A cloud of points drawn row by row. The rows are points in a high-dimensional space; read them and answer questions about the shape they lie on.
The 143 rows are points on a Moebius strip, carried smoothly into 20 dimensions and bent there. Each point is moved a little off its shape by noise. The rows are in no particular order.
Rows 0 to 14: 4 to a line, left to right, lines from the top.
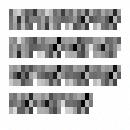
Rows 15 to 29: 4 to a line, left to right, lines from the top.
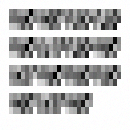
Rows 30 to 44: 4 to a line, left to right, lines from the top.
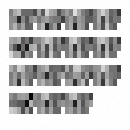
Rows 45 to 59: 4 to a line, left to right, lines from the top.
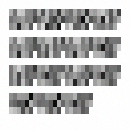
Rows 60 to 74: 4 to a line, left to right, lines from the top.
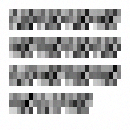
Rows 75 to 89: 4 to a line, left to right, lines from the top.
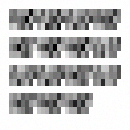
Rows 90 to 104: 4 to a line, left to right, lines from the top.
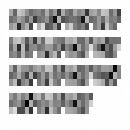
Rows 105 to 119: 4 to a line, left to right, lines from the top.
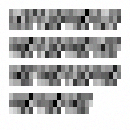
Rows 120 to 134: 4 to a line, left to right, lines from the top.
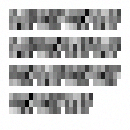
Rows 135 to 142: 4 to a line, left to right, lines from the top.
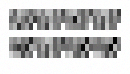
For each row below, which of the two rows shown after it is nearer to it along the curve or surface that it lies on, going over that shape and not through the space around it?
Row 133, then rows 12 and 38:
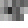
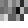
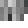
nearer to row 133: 12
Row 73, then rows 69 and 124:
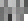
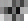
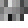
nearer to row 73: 124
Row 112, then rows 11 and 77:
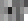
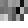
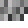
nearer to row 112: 11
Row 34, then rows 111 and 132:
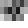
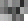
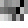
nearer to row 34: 111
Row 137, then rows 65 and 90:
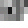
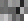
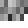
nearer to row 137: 65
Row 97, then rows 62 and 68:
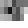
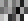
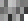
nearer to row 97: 62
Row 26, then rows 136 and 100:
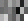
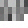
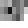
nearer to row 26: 100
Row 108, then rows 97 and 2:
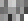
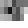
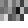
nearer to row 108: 2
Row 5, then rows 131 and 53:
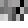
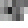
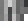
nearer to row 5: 131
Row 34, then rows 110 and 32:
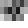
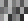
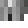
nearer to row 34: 110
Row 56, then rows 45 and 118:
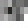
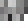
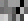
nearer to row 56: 118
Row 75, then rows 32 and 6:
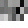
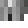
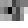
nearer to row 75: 6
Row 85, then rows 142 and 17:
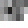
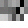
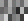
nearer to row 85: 142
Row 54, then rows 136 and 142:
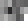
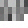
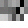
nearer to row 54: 142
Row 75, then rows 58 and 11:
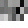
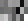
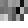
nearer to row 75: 11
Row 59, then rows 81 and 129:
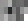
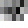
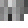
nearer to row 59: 81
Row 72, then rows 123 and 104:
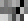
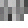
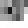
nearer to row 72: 104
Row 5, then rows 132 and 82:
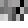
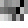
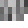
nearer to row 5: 132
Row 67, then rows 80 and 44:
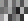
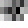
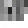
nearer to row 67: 80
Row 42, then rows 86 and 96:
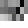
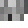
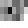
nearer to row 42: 96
